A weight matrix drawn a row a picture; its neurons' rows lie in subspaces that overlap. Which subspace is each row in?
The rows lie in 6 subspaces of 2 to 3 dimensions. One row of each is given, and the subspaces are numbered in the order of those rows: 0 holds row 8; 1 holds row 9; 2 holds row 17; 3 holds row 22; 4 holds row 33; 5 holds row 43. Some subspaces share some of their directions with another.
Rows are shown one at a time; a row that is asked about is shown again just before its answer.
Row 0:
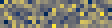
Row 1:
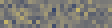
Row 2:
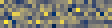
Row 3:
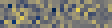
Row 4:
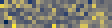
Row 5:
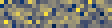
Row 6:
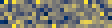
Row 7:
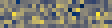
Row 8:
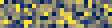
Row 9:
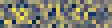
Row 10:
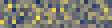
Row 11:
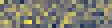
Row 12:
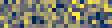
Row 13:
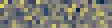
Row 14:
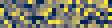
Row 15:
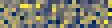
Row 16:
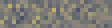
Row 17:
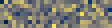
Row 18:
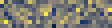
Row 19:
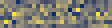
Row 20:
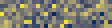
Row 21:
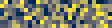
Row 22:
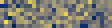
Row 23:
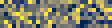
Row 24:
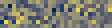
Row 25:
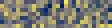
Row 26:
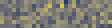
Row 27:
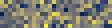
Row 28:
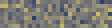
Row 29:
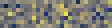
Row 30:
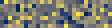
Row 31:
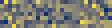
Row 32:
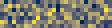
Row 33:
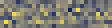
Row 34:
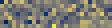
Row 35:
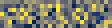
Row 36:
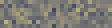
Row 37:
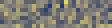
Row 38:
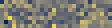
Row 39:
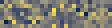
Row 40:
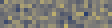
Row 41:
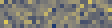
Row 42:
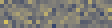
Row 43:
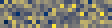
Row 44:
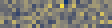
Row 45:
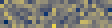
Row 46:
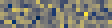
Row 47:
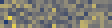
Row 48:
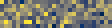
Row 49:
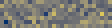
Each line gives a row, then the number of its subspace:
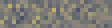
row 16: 0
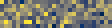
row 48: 2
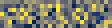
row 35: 1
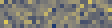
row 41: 4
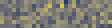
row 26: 5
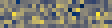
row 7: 4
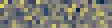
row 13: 3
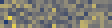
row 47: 3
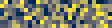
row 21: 3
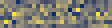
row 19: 4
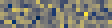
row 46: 0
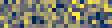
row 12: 4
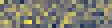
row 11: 2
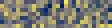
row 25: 5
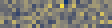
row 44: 5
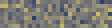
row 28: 3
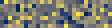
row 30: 0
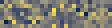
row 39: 0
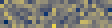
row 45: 5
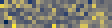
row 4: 3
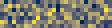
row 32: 1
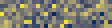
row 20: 2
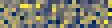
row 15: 2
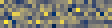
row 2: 4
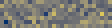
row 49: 2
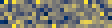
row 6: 1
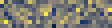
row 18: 5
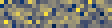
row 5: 3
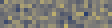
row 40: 0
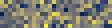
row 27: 2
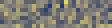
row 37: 5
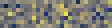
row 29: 3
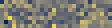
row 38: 3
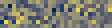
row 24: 1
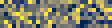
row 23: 0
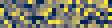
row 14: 2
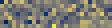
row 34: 2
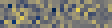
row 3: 1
